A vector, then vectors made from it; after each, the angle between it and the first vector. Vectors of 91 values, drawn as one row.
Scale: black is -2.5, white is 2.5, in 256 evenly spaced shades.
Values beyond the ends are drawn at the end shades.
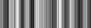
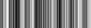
nearly opposite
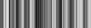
nearly opposite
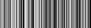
partly aligned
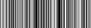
partly opposed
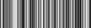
partly aligned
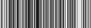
partly opposed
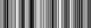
nearly parallel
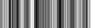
nearly opposite
